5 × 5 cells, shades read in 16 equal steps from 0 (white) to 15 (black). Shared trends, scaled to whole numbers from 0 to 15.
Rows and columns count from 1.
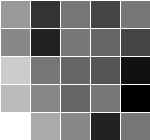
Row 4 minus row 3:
1 -1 0 -2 1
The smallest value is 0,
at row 5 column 1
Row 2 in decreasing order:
13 11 9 8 7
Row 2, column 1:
7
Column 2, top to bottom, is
12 13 8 7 5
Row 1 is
6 12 8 11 8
